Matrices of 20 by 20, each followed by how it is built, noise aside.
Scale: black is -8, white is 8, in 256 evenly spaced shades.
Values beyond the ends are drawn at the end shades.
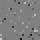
sparse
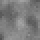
smooth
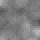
smooth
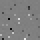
sparse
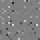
sparse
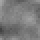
smooth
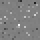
sparse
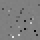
sparse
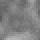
smooth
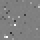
sparse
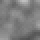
smooth
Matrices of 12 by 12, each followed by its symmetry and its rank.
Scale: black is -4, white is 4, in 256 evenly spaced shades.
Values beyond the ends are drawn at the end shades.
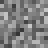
neither, full rank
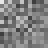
symmetric, rank two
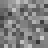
antisymmetric, full rank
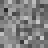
neither, full rank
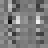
neither, rank two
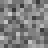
antisymmetric, full rank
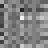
neither, rank two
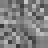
antisymmetric, full rank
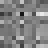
neither, rank two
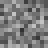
neither, full rank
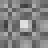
symmetric, rank two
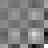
symmetric, rank one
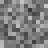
neither, full rank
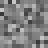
antisymmetric, full rank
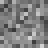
neither, full rank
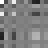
symmetric, rank one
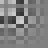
symmetric, rank one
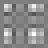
symmetric, rank one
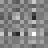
symmetric, rank two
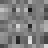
neither, rank two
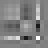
symmetric, rank one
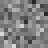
antisymmetric, full rank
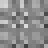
symmetric, rank two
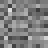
neither, rank two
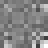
symmetric, rank two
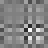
symmetric, rank one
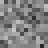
neither, full rank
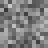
antisymmetric, full rank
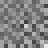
symmetric, rank two
